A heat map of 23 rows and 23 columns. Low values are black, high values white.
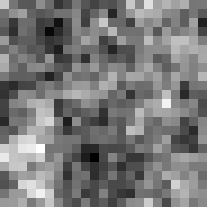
Mirror symmetry: none. Ninth with the highest average: bottom left. Grain: blotchy. Ninth with the lowest average: bottom middle. Slope: none. Histogram: bell-shaped.
